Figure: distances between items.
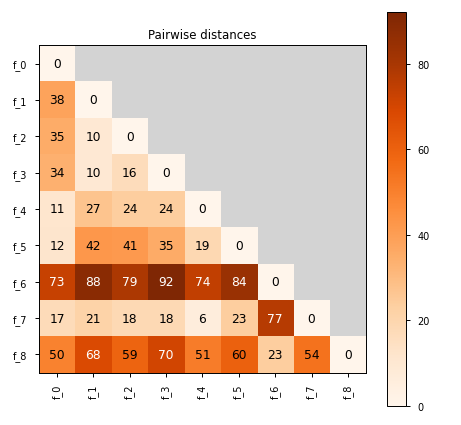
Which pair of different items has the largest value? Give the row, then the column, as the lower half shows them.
f_6, f_3
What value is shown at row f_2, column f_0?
35
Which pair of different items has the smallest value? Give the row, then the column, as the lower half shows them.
f_7, f_4
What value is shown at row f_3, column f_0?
34
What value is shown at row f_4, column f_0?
11
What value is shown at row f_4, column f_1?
27
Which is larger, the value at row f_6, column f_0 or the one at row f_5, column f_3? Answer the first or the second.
the first
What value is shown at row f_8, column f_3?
70
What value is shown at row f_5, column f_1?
42
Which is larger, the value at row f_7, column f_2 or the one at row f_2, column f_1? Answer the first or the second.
the first
